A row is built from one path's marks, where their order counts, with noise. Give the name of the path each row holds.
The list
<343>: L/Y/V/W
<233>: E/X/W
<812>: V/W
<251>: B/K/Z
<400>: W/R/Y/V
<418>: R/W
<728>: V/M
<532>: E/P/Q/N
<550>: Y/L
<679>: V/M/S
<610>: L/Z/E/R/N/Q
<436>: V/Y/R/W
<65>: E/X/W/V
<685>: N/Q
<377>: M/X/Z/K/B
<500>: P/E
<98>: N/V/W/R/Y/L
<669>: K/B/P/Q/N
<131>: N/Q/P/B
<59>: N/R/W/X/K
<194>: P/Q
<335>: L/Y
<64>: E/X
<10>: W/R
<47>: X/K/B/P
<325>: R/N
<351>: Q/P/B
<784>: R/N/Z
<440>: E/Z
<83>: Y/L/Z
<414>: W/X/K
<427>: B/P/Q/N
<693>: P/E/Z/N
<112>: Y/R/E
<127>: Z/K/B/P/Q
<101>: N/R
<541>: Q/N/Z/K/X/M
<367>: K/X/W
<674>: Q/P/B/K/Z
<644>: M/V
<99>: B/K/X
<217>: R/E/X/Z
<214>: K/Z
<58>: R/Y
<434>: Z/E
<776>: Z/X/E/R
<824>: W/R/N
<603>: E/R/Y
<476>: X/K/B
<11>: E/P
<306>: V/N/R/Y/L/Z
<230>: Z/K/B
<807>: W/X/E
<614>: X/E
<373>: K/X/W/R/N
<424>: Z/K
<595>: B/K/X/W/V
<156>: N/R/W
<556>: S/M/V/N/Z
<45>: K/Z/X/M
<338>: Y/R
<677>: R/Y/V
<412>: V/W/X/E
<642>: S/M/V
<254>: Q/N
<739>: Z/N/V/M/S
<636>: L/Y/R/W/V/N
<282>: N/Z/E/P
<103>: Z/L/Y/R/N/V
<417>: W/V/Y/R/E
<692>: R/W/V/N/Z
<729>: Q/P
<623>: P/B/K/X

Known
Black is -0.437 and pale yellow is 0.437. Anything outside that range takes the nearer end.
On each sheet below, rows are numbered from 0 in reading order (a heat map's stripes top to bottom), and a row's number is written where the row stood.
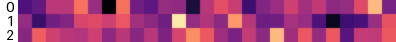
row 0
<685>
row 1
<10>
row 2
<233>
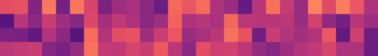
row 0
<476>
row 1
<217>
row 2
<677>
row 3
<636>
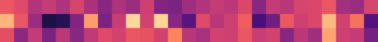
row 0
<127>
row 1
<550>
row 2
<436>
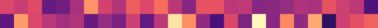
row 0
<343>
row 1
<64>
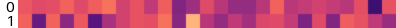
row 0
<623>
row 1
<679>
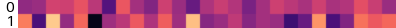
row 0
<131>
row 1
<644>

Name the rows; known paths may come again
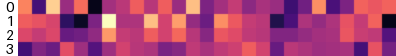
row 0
<644>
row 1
<335>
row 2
<343>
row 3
<784>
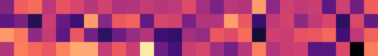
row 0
<532>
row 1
<58>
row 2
<424>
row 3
<194>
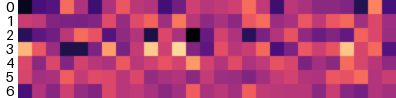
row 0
<325>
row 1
<112>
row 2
<254>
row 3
<550>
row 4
<412>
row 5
<595>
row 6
<217>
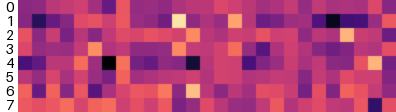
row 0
<59>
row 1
<10>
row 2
<436>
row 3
<414>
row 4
<685>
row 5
<98>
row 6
<679>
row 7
<623>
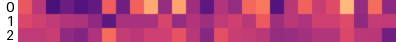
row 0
<338>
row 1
<739>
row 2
<636>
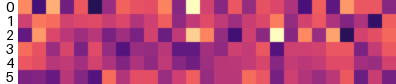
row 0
<728>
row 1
<693>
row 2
<64>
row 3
<230>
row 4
<127>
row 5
<677>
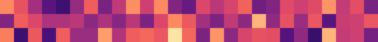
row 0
<83>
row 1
<233>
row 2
<812>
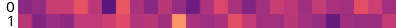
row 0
<131>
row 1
<400>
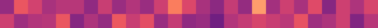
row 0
<65>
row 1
<556>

